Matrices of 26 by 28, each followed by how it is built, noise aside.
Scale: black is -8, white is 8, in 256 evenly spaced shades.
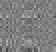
low rank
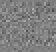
low rank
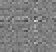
low rank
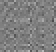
low rank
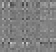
low rank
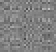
low rank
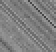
Toeplitz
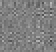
low rank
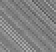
Toeplitz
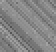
Toeplitz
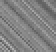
Toeplitz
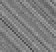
Toeplitz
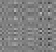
low rank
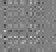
low rank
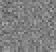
low rank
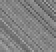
Toeplitz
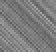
Toeplitz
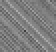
Toeplitz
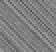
Toeplitz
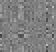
low rank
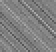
Toeplitz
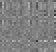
low rank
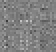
low rank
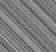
Toeplitz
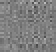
low rank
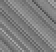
Toeplitz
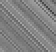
Toeplitz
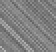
Toeplitz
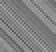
Toeplitz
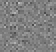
low rank
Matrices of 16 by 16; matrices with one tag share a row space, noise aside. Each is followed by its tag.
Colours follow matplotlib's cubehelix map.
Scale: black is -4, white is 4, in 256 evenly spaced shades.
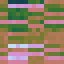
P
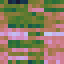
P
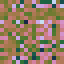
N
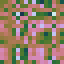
N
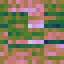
P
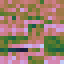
P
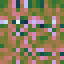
N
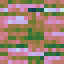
P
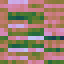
P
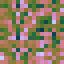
N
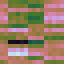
P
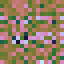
N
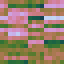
P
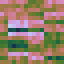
P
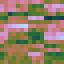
P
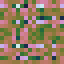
N
